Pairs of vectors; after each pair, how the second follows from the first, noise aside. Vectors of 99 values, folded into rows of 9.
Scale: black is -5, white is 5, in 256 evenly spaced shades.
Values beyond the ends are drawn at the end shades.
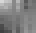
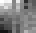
scaled up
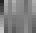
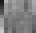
copied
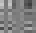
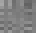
shrunk
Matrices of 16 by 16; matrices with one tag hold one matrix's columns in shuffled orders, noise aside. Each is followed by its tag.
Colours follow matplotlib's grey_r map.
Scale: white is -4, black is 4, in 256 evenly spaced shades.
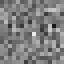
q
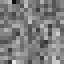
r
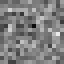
q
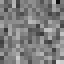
r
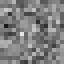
q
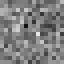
q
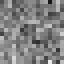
r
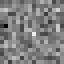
q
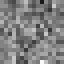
r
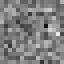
q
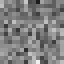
r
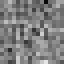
r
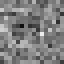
q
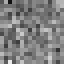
r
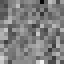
r
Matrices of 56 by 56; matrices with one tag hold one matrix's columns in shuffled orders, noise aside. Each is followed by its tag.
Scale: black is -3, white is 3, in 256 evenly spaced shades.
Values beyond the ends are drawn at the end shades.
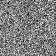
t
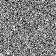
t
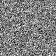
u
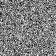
t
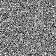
u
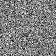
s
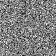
s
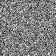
u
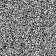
s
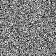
s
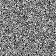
s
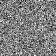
t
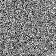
s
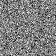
s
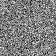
s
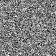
u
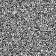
u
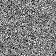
s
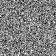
t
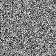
s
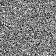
u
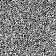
t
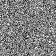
s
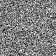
u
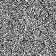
t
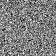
t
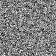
u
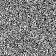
t
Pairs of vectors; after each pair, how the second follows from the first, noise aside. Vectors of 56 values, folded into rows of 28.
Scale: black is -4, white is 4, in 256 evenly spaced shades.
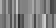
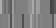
partly zeroed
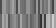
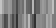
shuffled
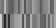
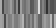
shuffled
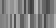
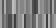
shuffled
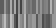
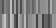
copied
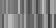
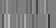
partly zeroed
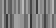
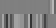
partly zeroed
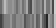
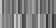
shuffled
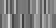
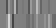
partly zeroed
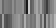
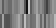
copied
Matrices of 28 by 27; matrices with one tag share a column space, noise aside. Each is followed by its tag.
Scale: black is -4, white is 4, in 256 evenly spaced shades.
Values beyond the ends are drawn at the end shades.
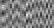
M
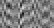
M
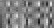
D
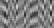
M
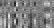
D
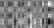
D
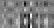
D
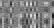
D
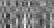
D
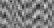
M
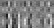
D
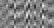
M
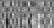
D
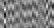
M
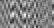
M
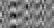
M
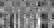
D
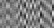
M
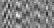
M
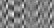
M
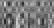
D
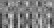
D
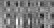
D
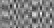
M
